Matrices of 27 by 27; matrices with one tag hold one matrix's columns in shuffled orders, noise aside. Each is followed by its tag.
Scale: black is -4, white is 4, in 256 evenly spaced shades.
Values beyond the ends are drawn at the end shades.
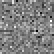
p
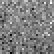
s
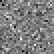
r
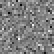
r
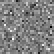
r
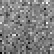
s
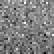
s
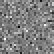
r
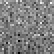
s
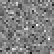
r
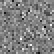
r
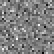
r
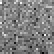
s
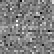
p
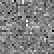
p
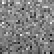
s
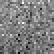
s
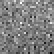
s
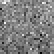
s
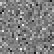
r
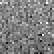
s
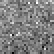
s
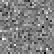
r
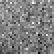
s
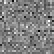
p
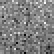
s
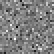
r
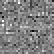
p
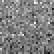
s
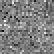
p
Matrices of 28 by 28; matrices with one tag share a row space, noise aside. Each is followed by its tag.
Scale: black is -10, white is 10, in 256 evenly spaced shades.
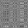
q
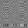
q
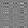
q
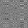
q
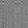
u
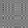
u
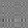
u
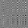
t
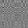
u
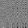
t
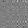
t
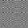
u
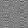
q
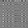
u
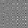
t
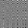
t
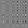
t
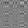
q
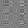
q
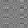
q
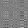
q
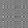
u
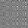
t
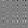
t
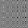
t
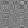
q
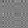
u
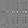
t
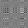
q
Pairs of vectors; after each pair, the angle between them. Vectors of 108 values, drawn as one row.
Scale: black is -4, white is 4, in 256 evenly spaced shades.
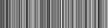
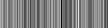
partly opposed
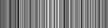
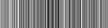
nearly opposite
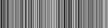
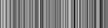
partly opposed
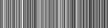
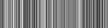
partly aligned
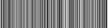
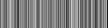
partly opposed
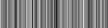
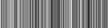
partly aligned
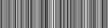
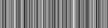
partly opposed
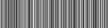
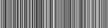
orthogonal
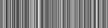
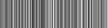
orthogonal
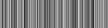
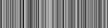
partly opposed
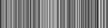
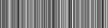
orthogonal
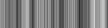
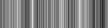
nearly opposite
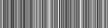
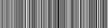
partly opposed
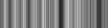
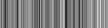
partly opposed
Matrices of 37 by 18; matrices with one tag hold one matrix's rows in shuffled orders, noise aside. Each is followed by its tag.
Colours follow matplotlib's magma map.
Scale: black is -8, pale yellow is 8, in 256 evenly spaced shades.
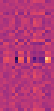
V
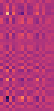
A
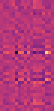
V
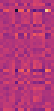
V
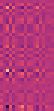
A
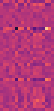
V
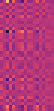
A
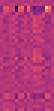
V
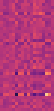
V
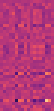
V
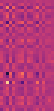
A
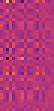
A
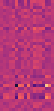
V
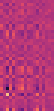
A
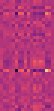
V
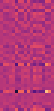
V
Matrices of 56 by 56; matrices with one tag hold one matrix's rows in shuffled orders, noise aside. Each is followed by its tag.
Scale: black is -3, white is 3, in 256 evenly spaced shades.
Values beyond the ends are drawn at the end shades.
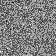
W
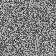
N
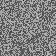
N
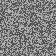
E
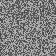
N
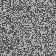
W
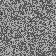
E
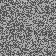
W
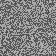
W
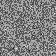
N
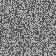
N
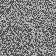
W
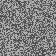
E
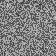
N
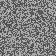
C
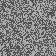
W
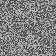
C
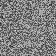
W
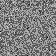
N
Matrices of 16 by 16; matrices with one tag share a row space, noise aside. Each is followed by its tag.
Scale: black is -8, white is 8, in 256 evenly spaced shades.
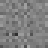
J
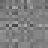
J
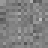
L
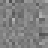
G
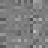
L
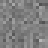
G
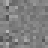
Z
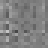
Z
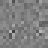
G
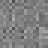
G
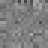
L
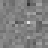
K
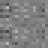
Z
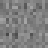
J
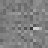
L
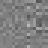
K
